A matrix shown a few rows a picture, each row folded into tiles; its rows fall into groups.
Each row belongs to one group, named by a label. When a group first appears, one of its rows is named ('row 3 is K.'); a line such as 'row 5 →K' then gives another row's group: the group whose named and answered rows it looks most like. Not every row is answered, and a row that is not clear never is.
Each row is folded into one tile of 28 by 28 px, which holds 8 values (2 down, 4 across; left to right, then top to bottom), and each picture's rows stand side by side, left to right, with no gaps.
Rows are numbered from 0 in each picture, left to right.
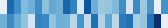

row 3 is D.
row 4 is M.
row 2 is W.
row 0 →W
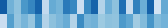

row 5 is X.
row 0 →D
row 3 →X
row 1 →X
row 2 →W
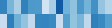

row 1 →M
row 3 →M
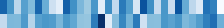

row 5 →D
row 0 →D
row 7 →W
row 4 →W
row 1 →W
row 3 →M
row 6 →W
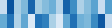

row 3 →M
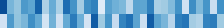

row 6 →M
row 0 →D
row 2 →W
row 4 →M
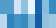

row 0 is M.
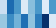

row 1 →M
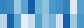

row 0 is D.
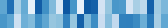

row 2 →W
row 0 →X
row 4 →M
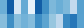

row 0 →X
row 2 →M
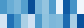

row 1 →D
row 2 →W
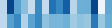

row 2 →X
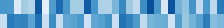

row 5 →W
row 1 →X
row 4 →M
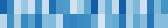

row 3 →X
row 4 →X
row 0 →D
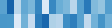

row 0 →X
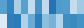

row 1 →X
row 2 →M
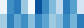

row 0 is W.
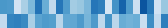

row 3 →W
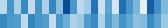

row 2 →W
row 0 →X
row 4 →W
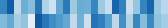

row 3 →M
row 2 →X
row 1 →M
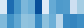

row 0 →W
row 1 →X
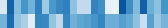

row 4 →W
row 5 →D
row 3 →W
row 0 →X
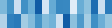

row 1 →X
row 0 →M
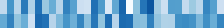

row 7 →W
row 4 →M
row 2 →W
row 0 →X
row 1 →M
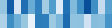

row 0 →X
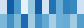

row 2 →W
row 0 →W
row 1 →X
